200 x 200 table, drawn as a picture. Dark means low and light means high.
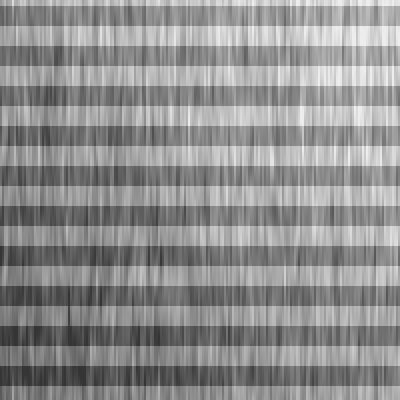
Slope: up to the top right. Stripes: horizontal, repeating 10 times. Ninth with the lowest average: bottom left. Ninth with the highest average: top right.
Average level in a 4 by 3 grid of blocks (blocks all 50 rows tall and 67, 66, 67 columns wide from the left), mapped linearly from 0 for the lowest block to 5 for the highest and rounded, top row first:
345 | 234 | 123 | 012
